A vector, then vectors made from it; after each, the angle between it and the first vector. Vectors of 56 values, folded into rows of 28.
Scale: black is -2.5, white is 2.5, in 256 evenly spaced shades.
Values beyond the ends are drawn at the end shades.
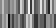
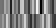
orthogonal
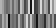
nearly parallel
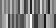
nearly parallel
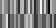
nearly parallel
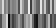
nearly parallel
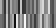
orthogonal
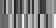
partly opposed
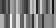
orthogonal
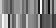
partly aligned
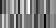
partly aligned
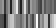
partly opposed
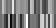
orthogonal
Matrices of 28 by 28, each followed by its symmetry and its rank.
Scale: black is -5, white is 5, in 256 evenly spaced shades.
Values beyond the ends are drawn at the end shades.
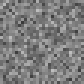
symmetric, full rank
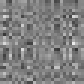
neither, rank three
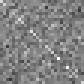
symmetric, full rank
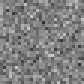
neither, full rank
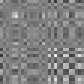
symmetric, rank two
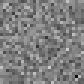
symmetric, full rank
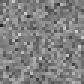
neither, full rank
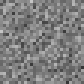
symmetric, full rank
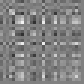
symmetric, rank two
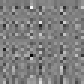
neither, rank three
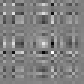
symmetric, rank two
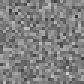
neither, full rank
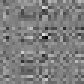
neither, rank three
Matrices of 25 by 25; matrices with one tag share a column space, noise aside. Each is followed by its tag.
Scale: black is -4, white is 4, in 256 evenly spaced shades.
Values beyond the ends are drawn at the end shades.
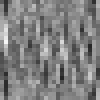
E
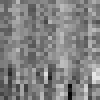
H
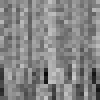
H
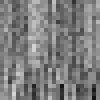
H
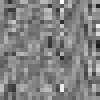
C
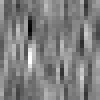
E
